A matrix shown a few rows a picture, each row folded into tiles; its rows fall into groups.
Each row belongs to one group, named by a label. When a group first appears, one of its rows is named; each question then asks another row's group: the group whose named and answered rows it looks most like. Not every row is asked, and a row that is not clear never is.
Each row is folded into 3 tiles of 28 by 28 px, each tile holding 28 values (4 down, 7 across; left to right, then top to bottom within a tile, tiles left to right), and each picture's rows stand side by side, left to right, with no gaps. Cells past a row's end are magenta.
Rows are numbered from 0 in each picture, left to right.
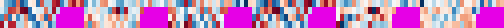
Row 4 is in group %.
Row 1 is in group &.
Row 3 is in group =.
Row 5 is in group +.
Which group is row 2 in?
%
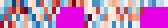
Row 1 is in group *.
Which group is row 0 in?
=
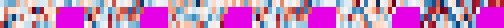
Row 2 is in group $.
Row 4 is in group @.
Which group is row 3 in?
*
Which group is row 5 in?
=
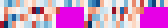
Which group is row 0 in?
%
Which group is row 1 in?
%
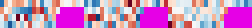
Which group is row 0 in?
@
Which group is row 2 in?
*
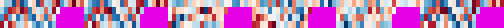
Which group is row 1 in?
=
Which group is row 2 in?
%
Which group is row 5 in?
=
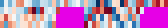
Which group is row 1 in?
=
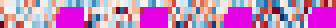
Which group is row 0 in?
*
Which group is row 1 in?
%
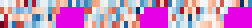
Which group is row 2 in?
+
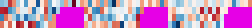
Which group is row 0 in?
$
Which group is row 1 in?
$
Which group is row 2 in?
%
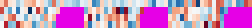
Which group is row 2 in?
+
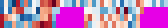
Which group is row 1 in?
&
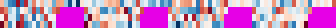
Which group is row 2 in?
@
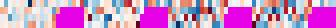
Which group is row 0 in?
$
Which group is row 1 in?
+
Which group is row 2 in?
@
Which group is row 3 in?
@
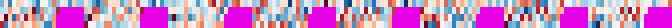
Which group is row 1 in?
*
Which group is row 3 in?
$
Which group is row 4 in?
&
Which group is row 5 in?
@
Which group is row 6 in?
@
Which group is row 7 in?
%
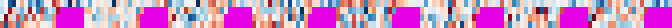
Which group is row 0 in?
&
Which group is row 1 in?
$
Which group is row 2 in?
+
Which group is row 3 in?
&
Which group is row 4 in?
@
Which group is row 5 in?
$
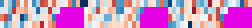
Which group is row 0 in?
+
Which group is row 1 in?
+
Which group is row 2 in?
+
